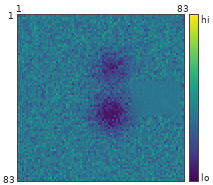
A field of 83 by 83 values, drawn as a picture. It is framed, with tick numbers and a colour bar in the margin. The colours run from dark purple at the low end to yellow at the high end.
Odd patch: calmer, in the middle right. Dips: two. Ninth with the lowest average: centre. Calmest part: middle right. Slope: none. Stripes: none.
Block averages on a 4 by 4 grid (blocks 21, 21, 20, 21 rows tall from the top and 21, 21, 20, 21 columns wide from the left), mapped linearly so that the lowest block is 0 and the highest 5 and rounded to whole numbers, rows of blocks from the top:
5545
5415
5305
5555
